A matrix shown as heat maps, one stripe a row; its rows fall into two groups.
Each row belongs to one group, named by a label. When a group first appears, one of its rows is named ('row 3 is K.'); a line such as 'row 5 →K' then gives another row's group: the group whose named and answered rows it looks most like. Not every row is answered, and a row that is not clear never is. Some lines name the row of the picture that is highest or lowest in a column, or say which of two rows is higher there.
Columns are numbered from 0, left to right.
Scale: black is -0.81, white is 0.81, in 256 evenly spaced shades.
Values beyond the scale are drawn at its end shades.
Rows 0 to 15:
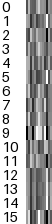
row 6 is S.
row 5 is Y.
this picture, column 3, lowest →9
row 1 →Y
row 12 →Y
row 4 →S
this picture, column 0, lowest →9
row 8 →S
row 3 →S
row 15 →S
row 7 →S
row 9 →S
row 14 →Y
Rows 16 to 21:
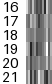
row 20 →Y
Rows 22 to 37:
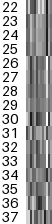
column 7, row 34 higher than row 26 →Yes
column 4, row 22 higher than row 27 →No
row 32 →Y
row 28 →Y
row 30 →Y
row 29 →Y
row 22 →S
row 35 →Y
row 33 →Y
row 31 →S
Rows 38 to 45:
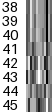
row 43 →S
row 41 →S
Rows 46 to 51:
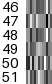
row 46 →Y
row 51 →S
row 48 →Y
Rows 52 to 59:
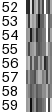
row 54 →Y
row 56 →S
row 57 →S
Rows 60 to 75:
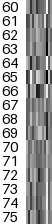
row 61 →S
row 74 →Y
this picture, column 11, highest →65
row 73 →Y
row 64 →Y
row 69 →S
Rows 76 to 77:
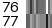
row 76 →Y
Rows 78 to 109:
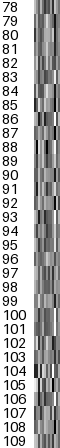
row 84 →S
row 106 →Y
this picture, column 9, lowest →105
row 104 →S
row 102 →S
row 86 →Y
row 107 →S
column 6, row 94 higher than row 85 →No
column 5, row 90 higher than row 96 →Yes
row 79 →S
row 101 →Y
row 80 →S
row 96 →S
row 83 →Y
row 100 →Y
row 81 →S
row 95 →Y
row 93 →Y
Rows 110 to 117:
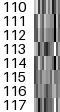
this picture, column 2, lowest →117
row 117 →Y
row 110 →S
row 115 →S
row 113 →Y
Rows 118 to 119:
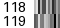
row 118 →S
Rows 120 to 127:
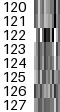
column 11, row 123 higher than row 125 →No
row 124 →Y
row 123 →Y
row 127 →Y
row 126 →S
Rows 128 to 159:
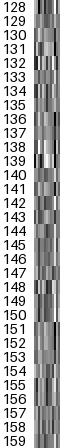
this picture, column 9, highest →132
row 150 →Y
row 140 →Y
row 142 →Y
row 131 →S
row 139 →S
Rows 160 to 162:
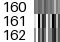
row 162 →S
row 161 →S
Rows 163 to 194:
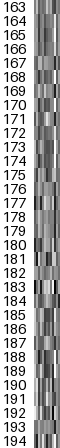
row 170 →Y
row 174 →Y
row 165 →Y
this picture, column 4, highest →194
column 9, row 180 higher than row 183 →No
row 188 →Y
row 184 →S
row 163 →S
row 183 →S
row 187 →S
